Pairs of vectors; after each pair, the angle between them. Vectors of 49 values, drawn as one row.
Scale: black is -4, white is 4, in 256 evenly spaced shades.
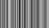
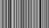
partly opposed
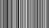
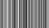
nearly opposite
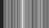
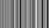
orthogonal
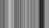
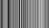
partly opposed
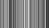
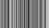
nearly opposite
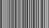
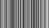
partly aligned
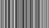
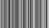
partly aligned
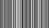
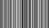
nearly parallel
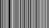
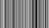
orthogonal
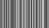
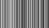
partly opposed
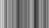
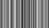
orthogonal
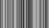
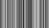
nearly parallel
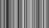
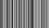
orthogonal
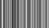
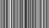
orthogonal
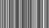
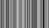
nearly opposite
